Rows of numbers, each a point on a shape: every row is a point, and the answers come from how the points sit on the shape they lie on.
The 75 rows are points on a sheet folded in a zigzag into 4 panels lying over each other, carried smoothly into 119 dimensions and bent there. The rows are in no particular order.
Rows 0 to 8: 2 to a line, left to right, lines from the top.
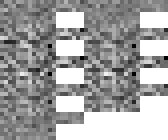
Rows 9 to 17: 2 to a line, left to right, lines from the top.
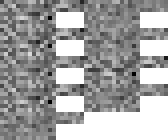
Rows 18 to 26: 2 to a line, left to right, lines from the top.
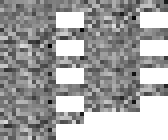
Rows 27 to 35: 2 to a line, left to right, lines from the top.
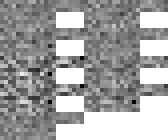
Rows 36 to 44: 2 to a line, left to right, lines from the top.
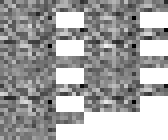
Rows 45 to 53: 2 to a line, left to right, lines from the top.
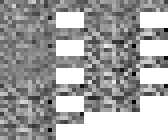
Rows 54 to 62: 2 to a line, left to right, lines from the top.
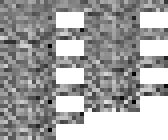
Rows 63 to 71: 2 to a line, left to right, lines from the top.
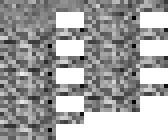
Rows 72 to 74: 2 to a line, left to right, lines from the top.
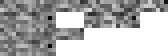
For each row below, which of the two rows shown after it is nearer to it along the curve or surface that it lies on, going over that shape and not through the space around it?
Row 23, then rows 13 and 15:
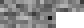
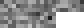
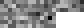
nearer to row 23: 13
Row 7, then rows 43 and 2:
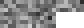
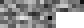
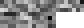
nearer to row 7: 2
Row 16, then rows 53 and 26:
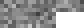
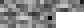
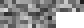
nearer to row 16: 26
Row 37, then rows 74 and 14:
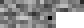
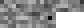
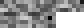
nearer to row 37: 74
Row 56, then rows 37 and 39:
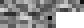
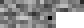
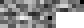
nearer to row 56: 37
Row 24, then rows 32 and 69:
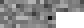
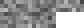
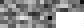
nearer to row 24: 69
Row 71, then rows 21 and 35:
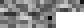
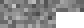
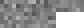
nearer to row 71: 35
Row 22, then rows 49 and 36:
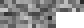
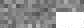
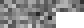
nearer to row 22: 49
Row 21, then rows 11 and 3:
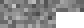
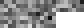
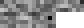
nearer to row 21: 11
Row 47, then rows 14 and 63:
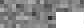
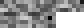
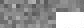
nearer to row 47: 63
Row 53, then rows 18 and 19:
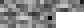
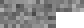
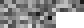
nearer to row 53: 19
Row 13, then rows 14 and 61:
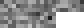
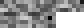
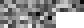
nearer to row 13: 61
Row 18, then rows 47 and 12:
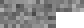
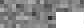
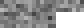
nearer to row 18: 12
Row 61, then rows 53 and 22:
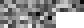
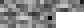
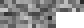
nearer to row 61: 53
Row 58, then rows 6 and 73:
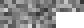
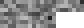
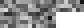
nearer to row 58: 73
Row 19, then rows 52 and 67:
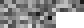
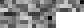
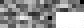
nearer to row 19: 67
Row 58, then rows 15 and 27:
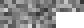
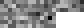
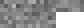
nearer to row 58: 27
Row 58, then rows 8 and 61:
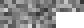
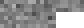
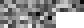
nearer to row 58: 8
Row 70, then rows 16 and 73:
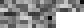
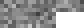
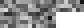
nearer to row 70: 73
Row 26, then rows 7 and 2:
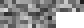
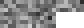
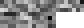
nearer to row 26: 2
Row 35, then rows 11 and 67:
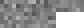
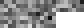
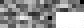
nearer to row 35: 11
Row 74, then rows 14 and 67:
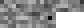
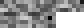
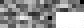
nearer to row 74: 67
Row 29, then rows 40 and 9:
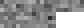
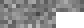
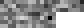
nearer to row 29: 40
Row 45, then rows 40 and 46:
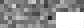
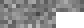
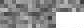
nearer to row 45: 40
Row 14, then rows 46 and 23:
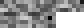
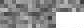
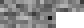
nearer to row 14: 23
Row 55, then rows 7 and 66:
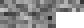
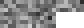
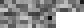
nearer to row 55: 66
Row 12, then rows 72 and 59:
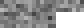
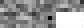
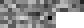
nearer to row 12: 72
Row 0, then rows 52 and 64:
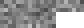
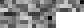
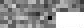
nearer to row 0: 52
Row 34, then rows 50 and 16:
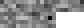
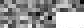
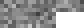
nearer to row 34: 50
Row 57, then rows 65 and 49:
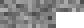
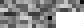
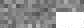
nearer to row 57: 49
